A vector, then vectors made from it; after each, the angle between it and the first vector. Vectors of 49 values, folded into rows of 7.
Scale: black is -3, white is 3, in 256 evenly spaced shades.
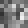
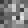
nearly parallel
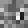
partly opposed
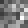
nearly parallel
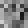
nearly opposite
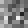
partly opposed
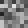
partly aligned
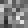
orthogonal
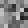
nearly opposite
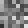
orthogonal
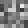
partly aligned
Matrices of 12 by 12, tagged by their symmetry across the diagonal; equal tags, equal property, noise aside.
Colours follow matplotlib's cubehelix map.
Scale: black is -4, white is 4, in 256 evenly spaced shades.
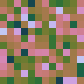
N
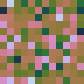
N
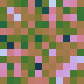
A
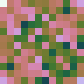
A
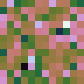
N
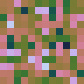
N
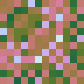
A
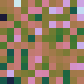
N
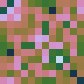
A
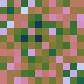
A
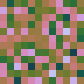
N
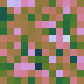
N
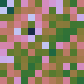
A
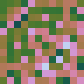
A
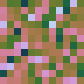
N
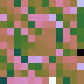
N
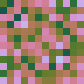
A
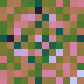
A
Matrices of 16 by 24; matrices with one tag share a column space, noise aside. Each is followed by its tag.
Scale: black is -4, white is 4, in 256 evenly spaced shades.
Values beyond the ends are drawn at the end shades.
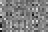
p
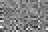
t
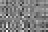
p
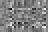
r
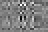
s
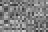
p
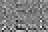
t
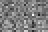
p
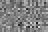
r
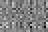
r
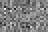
r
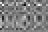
s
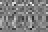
s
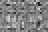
s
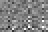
t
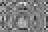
s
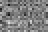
p
